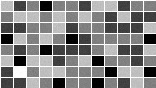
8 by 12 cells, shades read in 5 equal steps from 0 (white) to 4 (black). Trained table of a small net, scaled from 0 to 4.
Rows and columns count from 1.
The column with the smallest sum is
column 3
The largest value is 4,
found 11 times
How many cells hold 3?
25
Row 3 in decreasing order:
3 3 3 3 3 3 2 2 2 2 1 1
